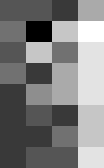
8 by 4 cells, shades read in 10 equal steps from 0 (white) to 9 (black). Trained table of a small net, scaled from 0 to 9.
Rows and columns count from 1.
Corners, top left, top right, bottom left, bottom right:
6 3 7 1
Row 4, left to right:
5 7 3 1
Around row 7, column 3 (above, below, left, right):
7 6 7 2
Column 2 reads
6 9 2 7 4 6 7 6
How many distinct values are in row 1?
3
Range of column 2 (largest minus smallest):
7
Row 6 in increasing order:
2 6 7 7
